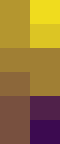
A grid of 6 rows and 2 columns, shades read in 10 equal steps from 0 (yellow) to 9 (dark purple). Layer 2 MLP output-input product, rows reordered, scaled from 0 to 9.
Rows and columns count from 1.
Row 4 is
5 4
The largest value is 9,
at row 6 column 2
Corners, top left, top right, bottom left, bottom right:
3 0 6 9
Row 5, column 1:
6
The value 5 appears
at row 4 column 1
